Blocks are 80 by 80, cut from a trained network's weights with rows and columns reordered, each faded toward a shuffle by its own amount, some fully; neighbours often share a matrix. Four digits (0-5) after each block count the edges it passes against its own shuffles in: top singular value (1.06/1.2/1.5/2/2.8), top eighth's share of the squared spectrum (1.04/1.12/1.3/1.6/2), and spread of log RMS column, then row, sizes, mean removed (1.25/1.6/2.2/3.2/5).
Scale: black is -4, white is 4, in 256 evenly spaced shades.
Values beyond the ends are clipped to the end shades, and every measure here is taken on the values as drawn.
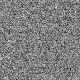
1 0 0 0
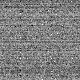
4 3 1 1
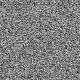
1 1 0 0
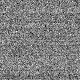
2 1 0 0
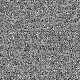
1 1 0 0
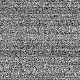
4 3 1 1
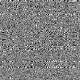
4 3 1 3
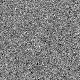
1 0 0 0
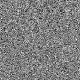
3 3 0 1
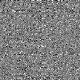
3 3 0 2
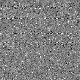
3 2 0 2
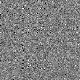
3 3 2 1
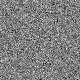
0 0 0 0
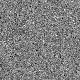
0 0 0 0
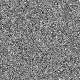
0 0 0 0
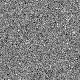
0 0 0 0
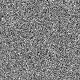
0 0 0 0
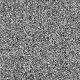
0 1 0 0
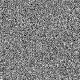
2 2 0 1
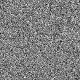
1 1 0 0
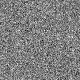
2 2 0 0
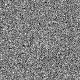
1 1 0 0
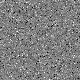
1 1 0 0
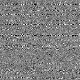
4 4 1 3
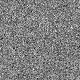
2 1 0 0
